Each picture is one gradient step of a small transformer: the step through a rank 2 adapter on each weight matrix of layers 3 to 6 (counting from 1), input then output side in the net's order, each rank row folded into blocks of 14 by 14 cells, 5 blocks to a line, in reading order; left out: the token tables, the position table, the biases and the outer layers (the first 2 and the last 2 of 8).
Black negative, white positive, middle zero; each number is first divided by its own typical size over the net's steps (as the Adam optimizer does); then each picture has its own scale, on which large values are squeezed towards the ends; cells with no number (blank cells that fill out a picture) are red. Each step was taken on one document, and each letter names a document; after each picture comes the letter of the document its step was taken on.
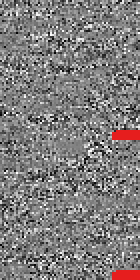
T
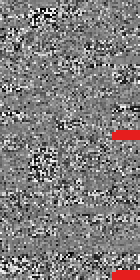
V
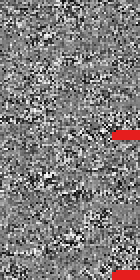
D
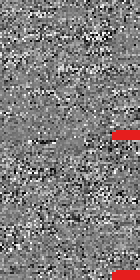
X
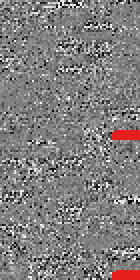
X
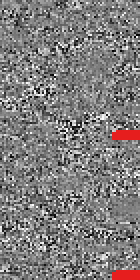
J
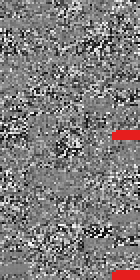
J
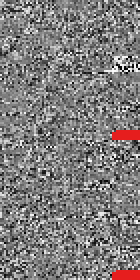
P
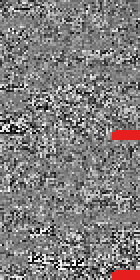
D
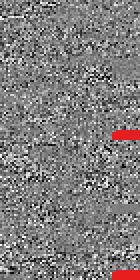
T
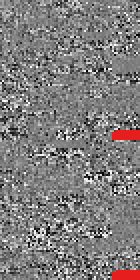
J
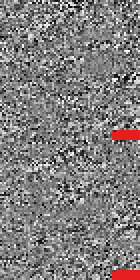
V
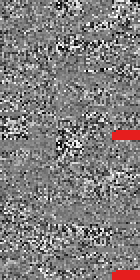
J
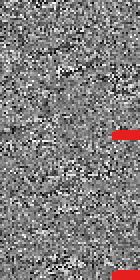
T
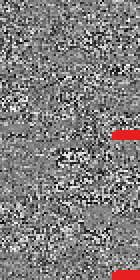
J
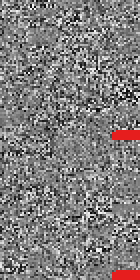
P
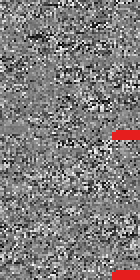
T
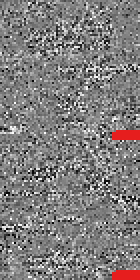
X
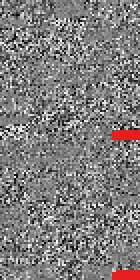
P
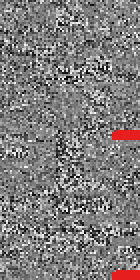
J
